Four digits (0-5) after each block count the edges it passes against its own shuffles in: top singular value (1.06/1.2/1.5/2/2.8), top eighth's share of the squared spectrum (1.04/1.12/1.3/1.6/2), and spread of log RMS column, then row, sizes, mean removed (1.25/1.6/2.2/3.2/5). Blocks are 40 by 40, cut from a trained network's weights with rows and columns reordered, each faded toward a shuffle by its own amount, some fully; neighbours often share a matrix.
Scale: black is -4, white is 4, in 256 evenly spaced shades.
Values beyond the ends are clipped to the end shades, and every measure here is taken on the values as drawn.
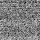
2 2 0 0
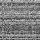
4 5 1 3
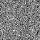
1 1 0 0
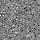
0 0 0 0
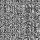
3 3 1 1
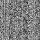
2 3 0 1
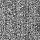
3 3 0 1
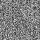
1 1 0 0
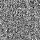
2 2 0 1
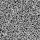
0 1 0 0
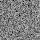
0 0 0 0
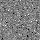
0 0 0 0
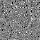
2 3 1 0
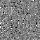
2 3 1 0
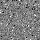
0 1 0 0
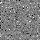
2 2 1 0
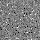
1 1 0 0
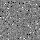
0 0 0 0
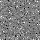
0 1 0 0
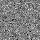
1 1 0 0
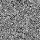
1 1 0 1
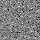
0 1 0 0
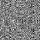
3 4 1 1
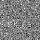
3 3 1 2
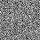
2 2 0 0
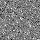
0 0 0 0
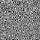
3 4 0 2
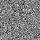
2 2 0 1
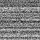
4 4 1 3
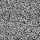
0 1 0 0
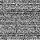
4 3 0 2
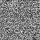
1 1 0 0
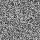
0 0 0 0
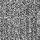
3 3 0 1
